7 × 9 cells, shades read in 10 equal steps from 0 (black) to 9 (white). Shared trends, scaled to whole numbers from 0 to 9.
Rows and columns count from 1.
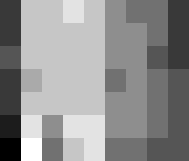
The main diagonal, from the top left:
2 7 7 7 7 5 4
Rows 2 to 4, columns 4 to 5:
7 7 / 7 7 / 7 7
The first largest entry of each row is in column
4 2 2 3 2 2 2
